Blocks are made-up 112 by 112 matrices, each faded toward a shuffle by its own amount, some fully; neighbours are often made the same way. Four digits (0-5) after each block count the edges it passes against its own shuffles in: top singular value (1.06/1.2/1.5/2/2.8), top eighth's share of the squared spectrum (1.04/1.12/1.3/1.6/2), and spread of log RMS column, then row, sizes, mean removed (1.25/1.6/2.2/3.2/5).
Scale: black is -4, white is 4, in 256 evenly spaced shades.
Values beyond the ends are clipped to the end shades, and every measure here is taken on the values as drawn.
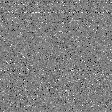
2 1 0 2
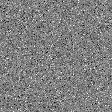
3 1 0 0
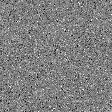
2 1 0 0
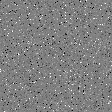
1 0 0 0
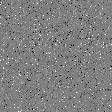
2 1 0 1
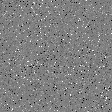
2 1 0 0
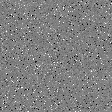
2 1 0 0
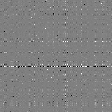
5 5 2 2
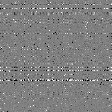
5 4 2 3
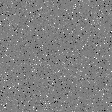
0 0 0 0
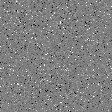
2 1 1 0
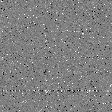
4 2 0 1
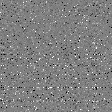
4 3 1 2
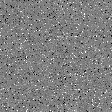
3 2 0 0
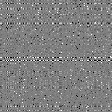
5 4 2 3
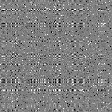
5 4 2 3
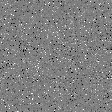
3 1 0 0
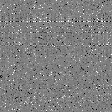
4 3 0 2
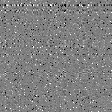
4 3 1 2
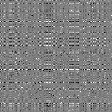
5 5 3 4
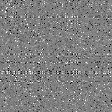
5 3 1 2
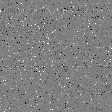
3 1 0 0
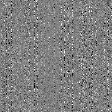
2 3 4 0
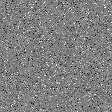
0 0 0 0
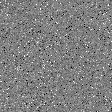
0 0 0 0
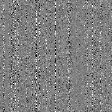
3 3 4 0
